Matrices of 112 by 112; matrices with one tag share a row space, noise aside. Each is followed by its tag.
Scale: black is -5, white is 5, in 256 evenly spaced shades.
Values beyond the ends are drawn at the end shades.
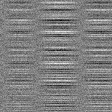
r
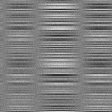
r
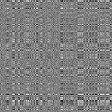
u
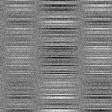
r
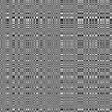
u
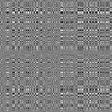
u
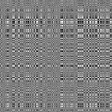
u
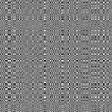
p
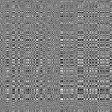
u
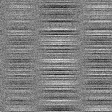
r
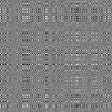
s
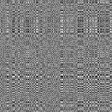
u
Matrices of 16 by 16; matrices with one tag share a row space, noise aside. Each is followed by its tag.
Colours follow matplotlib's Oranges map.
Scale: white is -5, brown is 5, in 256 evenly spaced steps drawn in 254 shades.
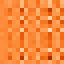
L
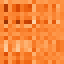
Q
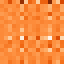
L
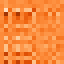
Q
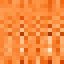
L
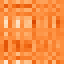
Q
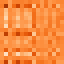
Q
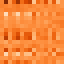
Q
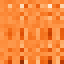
L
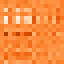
Q
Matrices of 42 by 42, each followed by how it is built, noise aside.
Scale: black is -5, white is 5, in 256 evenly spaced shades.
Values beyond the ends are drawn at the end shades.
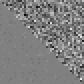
upper triangular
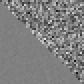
upper triangular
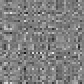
low rank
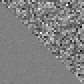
upper triangular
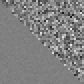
upper triangular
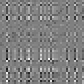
low rank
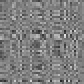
low rank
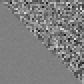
upper triangular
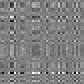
low rank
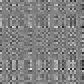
low rank
